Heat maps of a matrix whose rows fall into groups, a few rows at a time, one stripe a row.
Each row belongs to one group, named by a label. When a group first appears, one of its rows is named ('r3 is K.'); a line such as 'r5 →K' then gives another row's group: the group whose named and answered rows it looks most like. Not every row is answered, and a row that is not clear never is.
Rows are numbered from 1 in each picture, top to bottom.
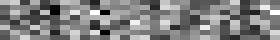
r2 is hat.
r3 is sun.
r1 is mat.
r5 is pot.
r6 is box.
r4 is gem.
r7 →sun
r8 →sun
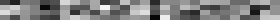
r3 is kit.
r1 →hat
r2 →kit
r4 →hat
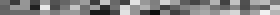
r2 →sun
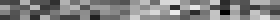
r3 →pot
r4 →pot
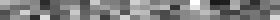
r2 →box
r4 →sun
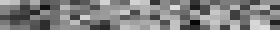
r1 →kit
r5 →pot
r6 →pot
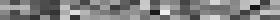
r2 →kit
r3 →hat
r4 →gem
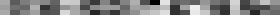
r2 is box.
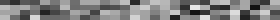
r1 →gem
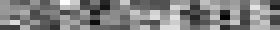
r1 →mat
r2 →mat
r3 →pot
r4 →pot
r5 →mat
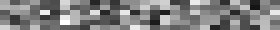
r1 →box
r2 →kit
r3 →sun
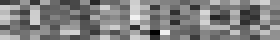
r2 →kit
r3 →box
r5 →box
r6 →gem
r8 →kit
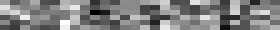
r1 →box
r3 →mat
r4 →sun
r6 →hat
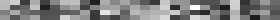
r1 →mat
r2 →box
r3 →pot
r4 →box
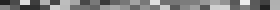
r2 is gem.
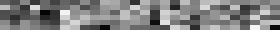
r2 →box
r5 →hat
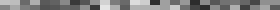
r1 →kit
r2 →pot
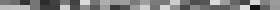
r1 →gem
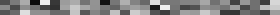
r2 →hat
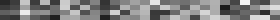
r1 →sun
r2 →hat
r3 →sun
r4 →hat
